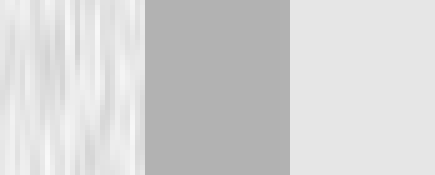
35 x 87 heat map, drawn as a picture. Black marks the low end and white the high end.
The table splits into one row of 3 panels. Panel 1,1: very high, streaked downward, faint in contrast. Panel 1,2: high, flat. Panel 1,3: very high, flat.
